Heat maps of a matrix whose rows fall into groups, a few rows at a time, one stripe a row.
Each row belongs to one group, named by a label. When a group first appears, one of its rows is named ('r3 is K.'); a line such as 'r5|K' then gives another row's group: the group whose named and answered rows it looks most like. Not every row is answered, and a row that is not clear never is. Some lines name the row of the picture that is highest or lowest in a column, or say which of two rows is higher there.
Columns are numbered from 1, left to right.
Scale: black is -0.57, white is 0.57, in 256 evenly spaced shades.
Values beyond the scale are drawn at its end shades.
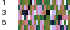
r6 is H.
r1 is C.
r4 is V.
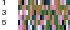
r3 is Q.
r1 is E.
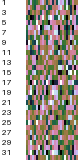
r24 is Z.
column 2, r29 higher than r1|Yes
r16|H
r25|V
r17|E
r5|V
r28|E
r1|H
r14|H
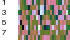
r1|V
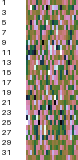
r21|Q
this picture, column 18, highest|11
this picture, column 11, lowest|2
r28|Z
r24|V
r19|E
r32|Z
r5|E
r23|Q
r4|C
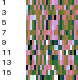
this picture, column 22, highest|14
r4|Q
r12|E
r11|H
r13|E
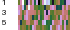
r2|V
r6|C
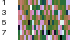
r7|Z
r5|Z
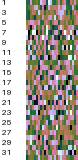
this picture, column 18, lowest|28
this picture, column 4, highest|7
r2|H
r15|Z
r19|H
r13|C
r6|E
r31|H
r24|Z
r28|Q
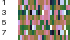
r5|Q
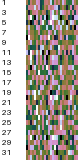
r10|C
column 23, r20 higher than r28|Yes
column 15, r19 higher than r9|No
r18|C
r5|C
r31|Z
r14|E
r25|E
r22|V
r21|Z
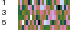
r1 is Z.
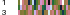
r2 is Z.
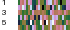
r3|C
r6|C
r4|Z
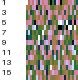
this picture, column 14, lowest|11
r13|C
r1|Q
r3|V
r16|V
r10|C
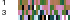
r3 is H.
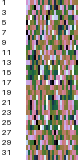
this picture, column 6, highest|20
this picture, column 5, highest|10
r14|C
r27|Q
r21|E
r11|H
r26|C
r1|Q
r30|Z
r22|E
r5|V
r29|C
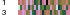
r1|Q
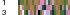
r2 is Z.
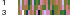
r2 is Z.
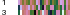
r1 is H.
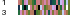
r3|Z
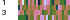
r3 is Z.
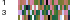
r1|Q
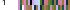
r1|Q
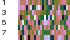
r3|C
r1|Q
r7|E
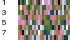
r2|Z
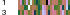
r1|Q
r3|Z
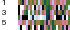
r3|V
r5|Q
